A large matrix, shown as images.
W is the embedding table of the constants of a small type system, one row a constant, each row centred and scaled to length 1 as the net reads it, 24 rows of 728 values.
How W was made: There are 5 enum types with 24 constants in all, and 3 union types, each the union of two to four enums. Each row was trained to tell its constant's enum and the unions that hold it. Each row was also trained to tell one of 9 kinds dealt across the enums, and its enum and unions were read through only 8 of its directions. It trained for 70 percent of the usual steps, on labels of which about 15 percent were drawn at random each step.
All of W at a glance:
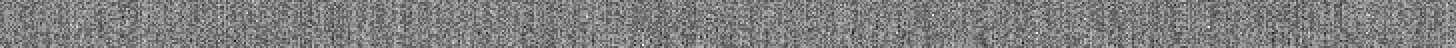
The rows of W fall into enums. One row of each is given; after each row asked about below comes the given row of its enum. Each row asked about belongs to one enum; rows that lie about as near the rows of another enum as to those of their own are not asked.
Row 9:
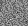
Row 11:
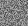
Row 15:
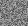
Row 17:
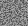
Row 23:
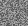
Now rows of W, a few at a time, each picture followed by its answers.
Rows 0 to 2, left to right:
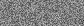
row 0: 15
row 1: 23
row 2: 9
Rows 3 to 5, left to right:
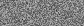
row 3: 17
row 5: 9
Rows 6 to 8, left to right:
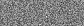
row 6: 9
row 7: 9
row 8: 15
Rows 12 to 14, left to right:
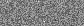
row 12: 15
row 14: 15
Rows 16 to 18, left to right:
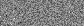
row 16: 23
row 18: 11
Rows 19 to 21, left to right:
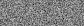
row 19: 17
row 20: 23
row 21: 17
